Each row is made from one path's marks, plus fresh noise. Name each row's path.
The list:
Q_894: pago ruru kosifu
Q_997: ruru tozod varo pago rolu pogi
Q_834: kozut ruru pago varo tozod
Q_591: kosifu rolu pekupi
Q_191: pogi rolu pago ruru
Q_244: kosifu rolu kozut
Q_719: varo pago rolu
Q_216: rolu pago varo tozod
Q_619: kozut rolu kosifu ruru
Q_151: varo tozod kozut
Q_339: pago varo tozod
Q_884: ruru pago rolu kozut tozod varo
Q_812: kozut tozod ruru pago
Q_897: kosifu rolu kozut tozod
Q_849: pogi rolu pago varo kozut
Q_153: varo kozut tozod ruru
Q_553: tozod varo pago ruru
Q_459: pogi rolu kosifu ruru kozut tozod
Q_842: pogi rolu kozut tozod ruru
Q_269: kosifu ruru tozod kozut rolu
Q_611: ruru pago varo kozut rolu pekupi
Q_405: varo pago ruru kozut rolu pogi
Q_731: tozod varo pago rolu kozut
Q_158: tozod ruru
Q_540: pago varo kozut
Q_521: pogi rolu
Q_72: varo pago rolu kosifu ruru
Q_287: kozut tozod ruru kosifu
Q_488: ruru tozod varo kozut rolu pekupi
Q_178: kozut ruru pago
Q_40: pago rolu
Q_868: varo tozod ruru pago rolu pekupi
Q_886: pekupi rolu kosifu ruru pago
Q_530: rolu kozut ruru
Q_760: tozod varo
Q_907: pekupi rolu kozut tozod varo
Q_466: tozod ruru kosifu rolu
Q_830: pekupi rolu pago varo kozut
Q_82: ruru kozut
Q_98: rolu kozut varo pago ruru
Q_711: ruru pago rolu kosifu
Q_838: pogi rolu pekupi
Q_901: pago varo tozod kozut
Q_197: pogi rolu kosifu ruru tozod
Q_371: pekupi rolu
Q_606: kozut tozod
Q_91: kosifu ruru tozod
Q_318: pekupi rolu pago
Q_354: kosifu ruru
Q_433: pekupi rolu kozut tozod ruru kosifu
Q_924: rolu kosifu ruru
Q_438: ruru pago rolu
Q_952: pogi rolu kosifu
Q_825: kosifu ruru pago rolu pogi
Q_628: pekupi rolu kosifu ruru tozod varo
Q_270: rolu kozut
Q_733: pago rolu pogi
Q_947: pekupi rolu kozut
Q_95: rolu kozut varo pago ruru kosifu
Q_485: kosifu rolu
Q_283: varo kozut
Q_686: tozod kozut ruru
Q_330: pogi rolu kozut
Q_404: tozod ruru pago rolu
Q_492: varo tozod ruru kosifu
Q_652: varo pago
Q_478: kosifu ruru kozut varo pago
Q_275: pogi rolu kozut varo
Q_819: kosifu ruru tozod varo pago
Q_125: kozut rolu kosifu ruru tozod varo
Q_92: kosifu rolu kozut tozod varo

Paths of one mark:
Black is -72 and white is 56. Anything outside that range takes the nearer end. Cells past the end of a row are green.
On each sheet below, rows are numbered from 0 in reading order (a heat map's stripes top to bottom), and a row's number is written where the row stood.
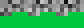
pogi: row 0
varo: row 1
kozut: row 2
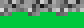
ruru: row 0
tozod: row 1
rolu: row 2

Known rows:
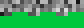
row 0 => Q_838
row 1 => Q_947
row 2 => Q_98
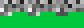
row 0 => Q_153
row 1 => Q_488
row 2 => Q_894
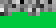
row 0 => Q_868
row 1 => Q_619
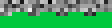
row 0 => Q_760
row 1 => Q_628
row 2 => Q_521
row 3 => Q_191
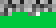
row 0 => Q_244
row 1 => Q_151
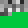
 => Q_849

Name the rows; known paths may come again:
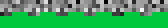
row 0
Q_838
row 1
Q_849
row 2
Q_711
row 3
Q_72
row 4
Q_825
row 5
Q_553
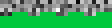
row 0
Q_191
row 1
Q_244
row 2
Q_628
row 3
Q_478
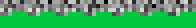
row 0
Q_530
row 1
Q_98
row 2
Q_652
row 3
Q_897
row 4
Q_405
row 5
Q_287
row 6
Q_830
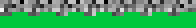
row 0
Q_466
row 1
Q_485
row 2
Q_339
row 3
Q_731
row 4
Q_330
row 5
Q_270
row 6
Q_894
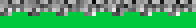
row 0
Q_275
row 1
Q_521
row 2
Q_947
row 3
Q_283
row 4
Q_433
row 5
Q_907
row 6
Q_151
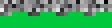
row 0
Q_686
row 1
Q_952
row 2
Q_459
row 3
Q_216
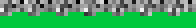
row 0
Q_492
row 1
Q_812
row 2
Q_269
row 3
Q_868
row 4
Q_619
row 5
Q_488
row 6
Q_95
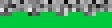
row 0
Q_924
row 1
Q_997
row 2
Q_540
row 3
Q_606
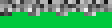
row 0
Q_733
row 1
Q_884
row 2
Q_760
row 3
Q_153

